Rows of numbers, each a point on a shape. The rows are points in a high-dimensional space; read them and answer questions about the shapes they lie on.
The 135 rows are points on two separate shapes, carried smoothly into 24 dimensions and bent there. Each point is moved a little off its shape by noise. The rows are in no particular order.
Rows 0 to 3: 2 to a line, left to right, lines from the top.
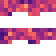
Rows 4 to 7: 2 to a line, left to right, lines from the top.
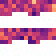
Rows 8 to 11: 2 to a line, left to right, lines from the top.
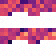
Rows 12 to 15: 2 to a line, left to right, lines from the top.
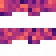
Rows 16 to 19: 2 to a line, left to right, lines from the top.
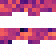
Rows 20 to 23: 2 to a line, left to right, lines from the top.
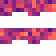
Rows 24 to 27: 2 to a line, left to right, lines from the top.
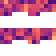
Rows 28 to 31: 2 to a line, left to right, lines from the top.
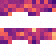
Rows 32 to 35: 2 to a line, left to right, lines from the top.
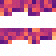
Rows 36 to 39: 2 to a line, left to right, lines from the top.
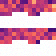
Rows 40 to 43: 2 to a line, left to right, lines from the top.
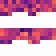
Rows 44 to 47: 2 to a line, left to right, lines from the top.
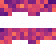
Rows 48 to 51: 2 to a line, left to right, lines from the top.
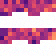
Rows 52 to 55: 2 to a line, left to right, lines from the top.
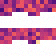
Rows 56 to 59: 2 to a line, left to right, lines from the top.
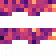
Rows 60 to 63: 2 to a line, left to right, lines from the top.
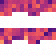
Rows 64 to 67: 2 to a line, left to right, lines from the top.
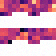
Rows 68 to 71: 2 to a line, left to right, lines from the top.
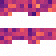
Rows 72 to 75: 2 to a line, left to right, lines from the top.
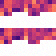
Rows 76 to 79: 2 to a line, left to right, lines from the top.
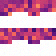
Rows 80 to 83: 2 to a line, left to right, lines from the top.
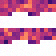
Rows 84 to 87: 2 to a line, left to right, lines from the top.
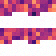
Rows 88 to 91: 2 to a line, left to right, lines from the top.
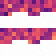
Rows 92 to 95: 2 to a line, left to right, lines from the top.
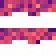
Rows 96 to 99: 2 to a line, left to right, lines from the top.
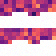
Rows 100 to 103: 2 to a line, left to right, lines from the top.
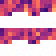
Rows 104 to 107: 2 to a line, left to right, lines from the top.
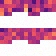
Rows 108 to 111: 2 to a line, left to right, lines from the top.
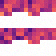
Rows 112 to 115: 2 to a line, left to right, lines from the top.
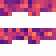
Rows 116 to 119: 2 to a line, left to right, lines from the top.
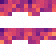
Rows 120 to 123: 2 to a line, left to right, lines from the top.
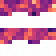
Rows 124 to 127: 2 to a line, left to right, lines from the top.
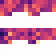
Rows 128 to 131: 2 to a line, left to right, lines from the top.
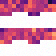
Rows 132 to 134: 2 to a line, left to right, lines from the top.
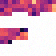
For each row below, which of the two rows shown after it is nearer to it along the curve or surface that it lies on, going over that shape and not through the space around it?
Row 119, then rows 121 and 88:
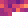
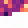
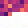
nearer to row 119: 88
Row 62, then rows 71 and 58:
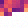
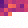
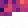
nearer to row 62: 71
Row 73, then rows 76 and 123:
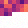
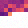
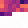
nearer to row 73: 76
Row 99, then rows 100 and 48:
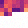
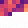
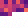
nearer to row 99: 100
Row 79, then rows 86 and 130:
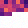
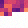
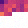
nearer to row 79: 130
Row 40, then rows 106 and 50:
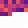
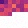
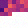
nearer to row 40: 106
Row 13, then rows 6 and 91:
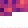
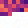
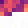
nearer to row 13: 6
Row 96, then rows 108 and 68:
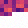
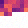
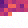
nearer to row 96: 68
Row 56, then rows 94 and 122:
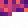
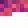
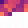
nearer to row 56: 94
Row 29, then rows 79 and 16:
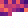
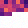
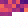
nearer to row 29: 79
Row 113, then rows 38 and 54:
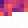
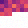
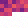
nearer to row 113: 38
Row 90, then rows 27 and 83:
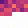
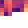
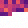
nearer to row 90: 83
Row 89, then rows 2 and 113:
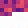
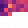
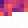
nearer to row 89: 2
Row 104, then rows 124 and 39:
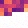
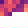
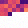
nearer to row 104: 124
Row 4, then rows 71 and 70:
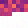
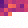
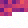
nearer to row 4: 70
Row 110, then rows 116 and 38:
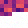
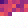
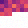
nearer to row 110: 38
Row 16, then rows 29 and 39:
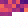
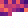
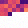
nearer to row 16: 39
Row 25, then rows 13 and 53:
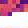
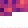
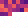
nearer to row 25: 53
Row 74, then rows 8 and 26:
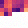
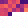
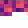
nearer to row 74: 8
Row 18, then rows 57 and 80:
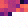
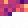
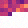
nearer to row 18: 80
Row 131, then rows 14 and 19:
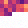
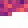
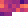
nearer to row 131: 14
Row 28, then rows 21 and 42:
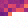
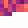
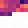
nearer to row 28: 21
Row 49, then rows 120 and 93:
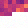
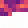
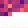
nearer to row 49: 93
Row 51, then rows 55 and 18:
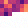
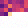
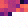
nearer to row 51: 55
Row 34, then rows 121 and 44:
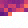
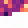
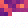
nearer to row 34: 44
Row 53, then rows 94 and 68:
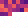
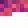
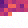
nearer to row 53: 94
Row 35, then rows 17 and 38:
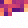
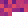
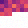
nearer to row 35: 38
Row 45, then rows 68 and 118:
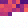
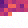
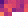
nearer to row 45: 118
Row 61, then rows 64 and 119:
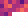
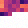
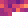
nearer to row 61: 119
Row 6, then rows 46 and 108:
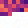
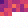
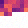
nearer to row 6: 46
